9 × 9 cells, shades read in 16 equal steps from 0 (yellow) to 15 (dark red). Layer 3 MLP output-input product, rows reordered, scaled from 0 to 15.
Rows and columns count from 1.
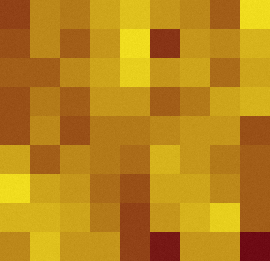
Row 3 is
9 9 6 4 1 5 4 8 4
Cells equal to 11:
3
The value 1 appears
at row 3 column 5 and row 8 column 8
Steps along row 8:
same up up up down down down up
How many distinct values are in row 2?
7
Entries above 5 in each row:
5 5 4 5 7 6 4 3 4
